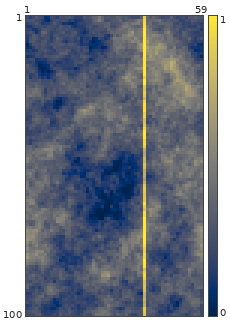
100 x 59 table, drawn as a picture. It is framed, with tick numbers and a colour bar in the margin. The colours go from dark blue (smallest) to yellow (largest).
Ninth with the highest average: top right. Average level on the scale: 30%. Odd lines: column 40. Histogram: skewed, a long tail of high values.
